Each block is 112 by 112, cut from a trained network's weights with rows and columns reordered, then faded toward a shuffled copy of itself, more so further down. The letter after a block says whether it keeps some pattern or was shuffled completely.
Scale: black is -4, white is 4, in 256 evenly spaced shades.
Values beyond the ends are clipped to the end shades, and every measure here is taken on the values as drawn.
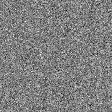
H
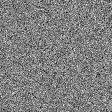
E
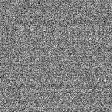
H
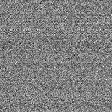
H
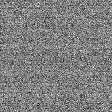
H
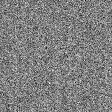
H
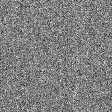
H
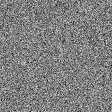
E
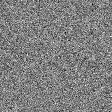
E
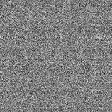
H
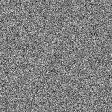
E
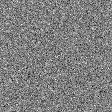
E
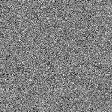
H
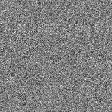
H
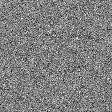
E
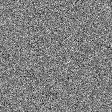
E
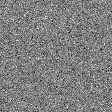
E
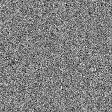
H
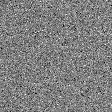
E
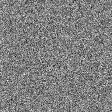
E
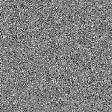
H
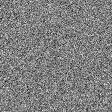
E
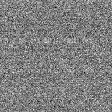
H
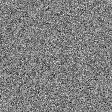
E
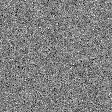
E
